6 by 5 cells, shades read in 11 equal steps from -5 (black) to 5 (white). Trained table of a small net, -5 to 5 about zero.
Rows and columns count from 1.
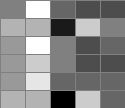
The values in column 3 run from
-5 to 0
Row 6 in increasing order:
-5 -1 2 2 3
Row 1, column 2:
5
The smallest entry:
-5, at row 6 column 3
